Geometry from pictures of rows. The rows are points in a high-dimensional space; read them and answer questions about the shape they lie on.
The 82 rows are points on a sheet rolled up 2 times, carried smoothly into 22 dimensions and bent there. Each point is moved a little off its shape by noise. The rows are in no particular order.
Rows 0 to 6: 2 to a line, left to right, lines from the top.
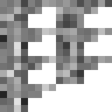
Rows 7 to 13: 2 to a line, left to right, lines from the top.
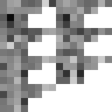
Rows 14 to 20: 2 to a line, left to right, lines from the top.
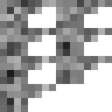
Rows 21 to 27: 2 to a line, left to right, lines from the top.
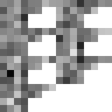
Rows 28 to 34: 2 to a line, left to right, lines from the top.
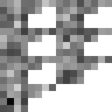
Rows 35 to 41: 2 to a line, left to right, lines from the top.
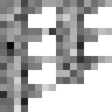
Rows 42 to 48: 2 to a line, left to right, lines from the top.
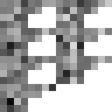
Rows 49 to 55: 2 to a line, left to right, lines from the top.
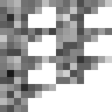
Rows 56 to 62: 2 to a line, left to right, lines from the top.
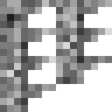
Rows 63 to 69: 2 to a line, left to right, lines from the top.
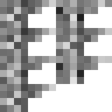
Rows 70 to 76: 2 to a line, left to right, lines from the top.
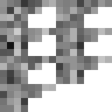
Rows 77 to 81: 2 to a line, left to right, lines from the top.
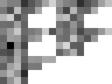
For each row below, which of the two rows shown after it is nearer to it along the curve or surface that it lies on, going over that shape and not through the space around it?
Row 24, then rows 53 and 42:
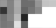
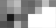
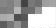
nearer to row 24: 53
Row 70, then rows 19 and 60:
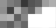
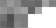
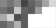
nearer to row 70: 60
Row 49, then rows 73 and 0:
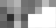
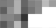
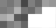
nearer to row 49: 73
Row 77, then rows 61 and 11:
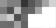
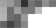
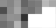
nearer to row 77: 61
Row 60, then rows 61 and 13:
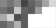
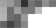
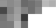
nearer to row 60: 61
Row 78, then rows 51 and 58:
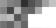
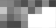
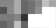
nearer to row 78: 51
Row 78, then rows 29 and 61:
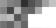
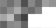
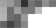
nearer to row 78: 61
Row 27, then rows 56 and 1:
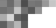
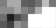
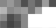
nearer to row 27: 1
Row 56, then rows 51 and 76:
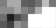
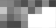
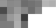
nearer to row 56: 51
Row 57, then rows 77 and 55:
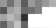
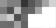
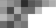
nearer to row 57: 77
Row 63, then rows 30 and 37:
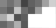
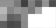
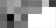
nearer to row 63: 30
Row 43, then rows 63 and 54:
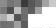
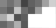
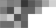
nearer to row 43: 54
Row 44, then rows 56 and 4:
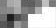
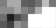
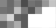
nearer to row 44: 56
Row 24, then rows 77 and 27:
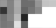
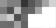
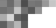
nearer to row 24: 27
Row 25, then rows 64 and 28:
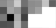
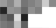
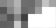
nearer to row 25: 64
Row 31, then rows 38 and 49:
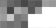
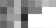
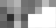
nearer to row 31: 38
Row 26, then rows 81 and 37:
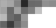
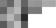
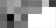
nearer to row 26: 81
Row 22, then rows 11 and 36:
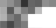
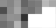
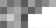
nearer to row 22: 36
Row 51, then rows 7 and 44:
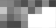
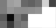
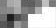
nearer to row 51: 44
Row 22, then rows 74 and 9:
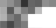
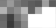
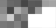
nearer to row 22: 9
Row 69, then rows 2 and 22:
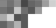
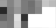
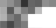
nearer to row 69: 22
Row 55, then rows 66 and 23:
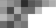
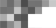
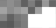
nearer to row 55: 66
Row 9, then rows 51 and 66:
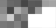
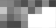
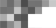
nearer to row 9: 66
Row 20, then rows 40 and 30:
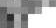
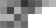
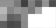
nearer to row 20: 30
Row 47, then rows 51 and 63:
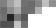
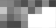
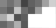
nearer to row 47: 51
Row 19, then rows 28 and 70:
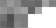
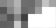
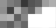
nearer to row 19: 28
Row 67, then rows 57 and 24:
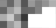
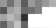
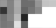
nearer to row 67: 57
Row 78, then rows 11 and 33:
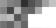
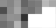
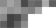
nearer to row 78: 33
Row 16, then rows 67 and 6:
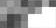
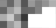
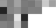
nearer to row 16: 67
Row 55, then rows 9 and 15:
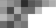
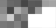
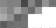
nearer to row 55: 9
